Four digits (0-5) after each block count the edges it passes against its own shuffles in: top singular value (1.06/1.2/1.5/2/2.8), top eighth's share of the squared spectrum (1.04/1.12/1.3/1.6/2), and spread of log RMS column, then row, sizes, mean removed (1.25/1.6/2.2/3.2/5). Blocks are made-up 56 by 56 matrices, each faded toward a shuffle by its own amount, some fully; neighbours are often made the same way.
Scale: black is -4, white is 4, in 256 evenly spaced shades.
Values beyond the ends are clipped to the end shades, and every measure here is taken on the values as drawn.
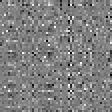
4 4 2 2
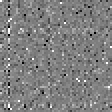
4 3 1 1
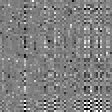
5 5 3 3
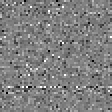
2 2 0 2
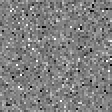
0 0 0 0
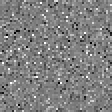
0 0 0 0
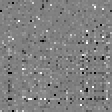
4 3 1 1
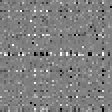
4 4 2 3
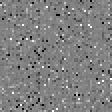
2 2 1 0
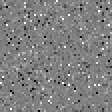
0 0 0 0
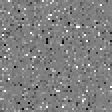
1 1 0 0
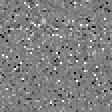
2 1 0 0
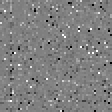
2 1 0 0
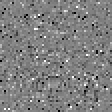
3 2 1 1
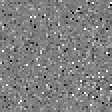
1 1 0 0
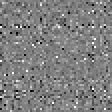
4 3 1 2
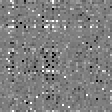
4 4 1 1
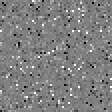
1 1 0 0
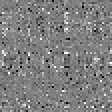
4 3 2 2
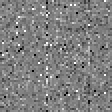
2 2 1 0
